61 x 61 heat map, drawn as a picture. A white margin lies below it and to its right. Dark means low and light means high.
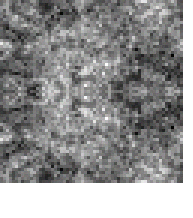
No single row or column stands out from its neighbours. The middle right is the ninth with the lowest average. The histogram is bell-shaped. The top and bottom halves mirror each other. The texture is blotchy.
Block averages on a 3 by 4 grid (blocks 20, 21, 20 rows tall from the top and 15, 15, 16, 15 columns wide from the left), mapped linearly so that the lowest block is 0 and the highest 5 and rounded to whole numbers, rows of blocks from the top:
2 3 2 3 | 1 5 3 0 | 2 3 2 3
